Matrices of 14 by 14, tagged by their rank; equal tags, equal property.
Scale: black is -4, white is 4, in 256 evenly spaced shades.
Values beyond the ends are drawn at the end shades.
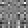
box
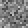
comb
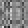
box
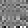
box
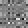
box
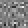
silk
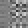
box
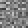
silk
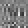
silk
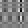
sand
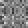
silk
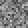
comb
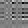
sand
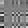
sand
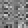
silk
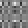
sand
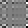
sand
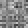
silk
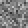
comb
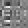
box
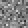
comb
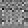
silk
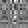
box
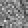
comb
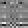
box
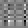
sand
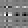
sand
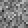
comb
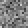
comb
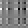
sand
